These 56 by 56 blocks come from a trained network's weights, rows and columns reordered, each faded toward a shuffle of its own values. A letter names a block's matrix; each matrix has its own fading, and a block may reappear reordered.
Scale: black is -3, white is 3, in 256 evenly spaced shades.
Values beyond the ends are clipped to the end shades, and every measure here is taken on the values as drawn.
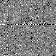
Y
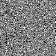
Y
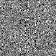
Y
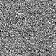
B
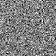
B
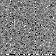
Y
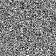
B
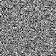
B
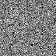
Y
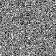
B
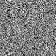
B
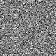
B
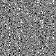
Y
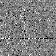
Y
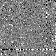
Y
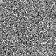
B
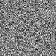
B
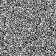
B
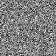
B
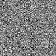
B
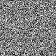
B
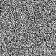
B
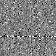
Y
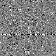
Y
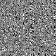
Y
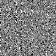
Y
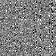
Y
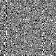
Y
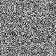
B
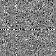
Y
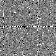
Y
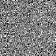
Y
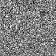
B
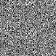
Y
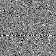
Y
